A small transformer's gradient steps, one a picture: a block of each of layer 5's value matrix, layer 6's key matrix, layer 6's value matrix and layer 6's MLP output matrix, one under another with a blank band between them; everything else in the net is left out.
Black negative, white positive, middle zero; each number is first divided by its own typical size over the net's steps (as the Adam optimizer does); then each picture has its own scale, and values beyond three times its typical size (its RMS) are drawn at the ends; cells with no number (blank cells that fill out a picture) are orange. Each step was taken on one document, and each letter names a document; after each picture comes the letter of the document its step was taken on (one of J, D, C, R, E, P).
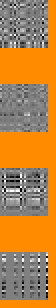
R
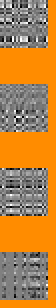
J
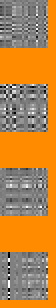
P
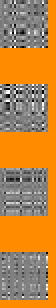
R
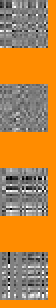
P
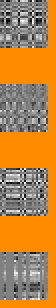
J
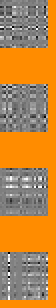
P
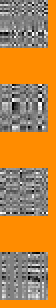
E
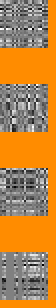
E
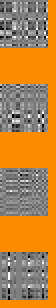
P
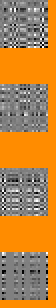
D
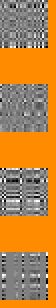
D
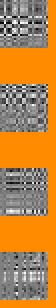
J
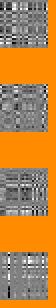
P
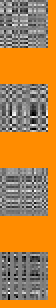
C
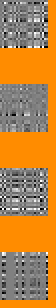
D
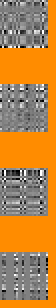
R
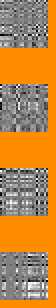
E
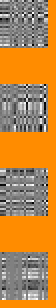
E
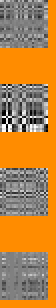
E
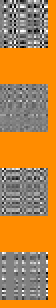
D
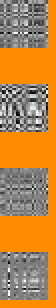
C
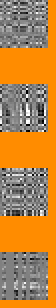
C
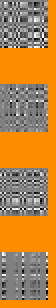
D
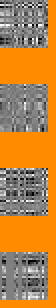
E
